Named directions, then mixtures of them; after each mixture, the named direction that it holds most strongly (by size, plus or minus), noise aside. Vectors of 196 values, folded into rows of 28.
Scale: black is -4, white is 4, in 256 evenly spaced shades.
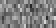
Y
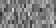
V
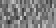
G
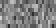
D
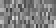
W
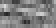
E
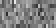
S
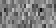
V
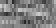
E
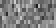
S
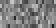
D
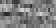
E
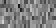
Y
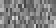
W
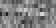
E
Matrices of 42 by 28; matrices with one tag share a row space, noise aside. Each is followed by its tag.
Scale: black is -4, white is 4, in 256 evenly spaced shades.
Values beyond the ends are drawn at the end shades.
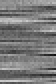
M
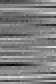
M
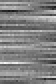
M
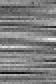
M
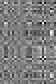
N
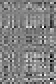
N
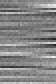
M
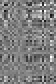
N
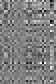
N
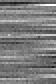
M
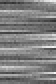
M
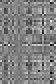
N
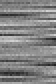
M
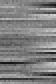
M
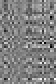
N
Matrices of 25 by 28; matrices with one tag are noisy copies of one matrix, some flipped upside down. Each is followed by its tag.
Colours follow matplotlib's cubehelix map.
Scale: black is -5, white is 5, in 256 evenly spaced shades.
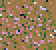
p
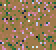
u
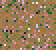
u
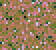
u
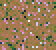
u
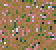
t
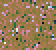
t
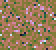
p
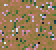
t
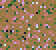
u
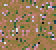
t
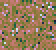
t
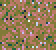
u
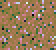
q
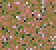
q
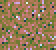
q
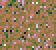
u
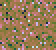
u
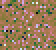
u
